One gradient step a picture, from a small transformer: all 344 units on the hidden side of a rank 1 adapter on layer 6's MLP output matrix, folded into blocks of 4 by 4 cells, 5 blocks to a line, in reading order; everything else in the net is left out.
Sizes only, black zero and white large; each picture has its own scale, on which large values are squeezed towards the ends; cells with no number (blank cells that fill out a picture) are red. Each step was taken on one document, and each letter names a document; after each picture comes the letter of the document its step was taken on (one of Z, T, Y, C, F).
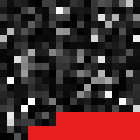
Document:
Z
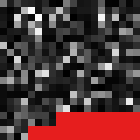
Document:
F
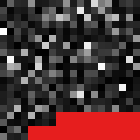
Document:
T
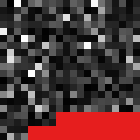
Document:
T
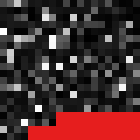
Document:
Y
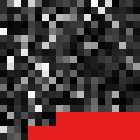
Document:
T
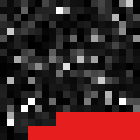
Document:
Z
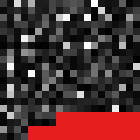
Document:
T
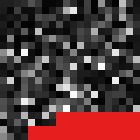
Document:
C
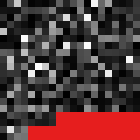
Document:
T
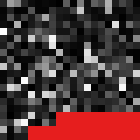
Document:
Y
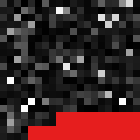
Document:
Z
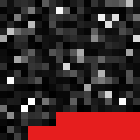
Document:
Z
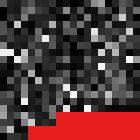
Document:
C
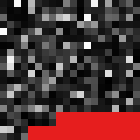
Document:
T
